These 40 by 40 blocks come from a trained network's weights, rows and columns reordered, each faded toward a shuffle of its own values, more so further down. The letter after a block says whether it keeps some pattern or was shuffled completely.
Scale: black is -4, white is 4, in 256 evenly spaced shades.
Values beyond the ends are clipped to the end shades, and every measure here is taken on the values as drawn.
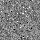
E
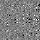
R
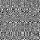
R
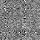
R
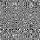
R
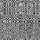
R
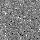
E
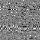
R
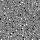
E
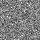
E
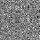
R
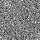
E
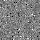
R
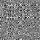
R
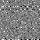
R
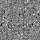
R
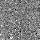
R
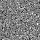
E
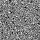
E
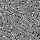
E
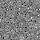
E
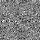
R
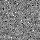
E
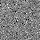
E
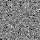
R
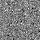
E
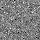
E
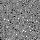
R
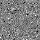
R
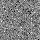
E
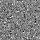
E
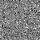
E
